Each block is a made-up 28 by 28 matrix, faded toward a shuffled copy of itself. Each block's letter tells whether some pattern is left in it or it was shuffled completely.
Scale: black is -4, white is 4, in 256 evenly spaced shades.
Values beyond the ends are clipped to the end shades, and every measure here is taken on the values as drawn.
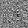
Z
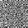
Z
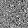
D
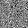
D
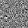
Z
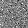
D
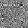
Z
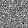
D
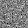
D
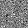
D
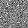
D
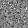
D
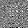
Z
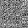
Z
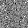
D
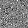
D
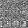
Z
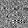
Z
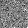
D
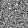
D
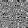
Z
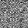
Z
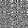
Z
